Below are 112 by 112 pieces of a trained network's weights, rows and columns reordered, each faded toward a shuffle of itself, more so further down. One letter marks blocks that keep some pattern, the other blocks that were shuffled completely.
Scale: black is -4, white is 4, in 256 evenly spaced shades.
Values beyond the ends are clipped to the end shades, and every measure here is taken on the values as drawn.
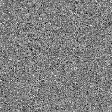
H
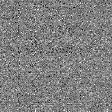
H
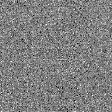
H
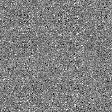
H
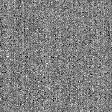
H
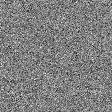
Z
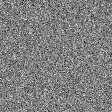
Z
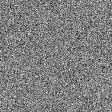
Z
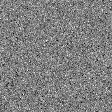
Z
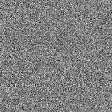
H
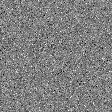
Z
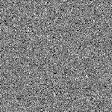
H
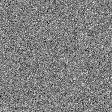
Z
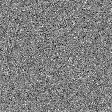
Z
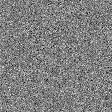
Z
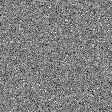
Z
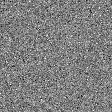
Z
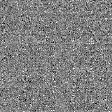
H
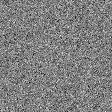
Z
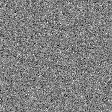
Z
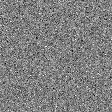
Z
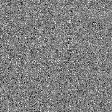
H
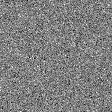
Z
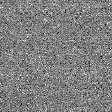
H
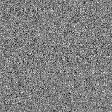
H
